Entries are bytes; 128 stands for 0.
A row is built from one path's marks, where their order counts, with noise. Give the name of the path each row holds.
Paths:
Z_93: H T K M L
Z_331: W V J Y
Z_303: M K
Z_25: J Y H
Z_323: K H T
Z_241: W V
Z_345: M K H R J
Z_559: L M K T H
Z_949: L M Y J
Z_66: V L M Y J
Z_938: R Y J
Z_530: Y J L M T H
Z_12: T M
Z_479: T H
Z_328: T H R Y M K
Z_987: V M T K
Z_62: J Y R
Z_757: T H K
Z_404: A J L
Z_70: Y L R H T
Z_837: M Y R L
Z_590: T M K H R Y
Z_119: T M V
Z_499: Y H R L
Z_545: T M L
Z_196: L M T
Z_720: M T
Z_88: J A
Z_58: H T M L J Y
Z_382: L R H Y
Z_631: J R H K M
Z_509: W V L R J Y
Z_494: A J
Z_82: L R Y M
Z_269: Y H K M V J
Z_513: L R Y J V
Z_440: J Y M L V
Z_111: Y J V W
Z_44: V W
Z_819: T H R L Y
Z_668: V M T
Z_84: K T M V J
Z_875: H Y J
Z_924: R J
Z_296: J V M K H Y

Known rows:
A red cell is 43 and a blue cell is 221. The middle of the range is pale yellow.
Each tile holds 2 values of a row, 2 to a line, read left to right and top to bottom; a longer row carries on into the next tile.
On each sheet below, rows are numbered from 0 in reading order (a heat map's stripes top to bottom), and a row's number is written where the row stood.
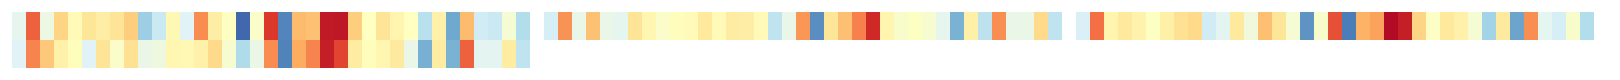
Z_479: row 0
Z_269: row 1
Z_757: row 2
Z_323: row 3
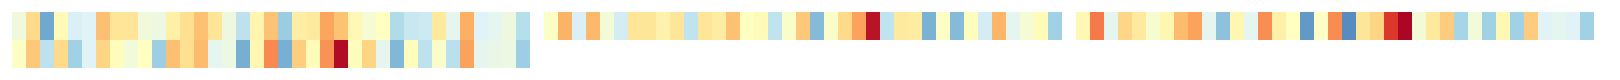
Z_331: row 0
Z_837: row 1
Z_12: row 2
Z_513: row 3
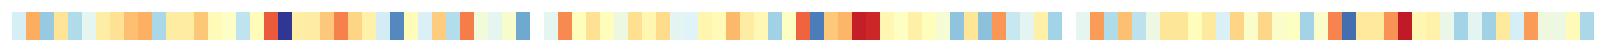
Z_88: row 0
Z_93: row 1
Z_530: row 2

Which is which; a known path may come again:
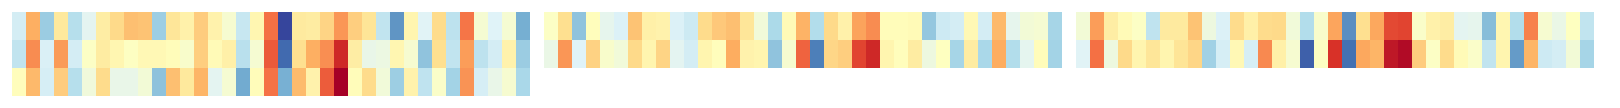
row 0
Z_88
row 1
Z_509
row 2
Z_84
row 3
Z_875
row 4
Z_58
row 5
Z_479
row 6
Z_382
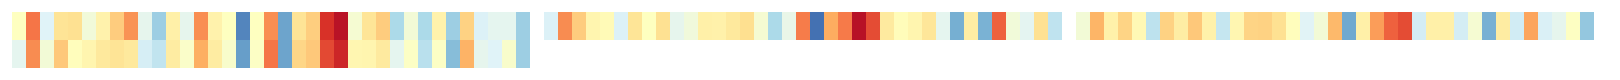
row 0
Z_12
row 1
Z_323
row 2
Z_345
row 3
Z_328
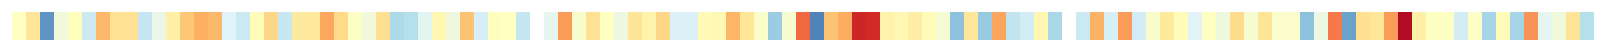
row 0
Z_241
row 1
Z_93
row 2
Z_499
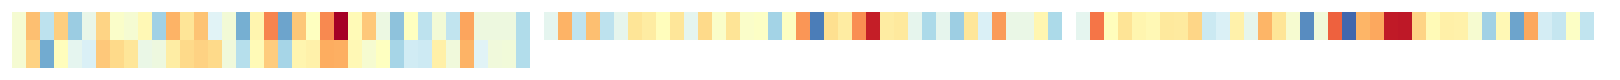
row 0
Z_513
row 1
Z_530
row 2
Z_757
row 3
Z_331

